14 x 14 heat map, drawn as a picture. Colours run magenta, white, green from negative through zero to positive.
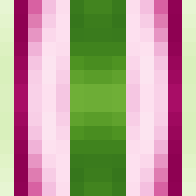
Streaks run downward. It mirrors both left to right and top to bottom. No overall slope runs across the table. Overall the values sit about 50% of the way up the scale.
